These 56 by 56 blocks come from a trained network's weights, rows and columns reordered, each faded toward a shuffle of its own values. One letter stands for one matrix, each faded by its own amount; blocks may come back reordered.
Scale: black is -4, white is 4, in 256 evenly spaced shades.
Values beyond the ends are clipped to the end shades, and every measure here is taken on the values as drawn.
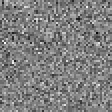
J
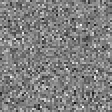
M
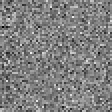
M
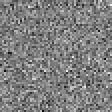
J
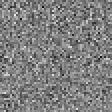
M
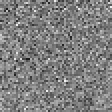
J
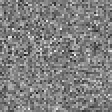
J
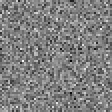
M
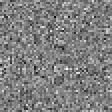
M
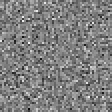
M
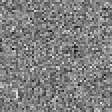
M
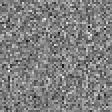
M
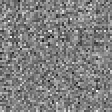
M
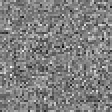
J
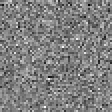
M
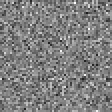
M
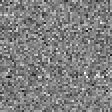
M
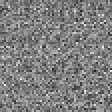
J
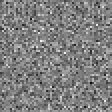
J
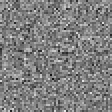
M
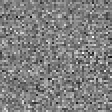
J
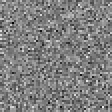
M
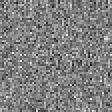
M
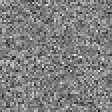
M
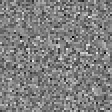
M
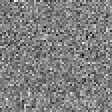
J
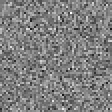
M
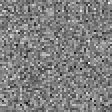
M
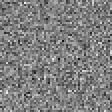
M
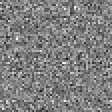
J
